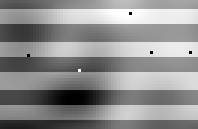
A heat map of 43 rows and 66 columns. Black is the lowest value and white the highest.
Five lone cells stand out: one far higher and four far lower than their neighbours. There is an overall slope up to the top right. Horizontal stripes repeat 4 times down the table.
